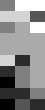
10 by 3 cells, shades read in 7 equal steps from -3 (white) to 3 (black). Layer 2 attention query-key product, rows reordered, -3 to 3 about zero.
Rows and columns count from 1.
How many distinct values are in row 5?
1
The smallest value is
-3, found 3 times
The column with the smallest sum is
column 3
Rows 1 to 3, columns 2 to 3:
-3 -3 | -2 1 | -1 -3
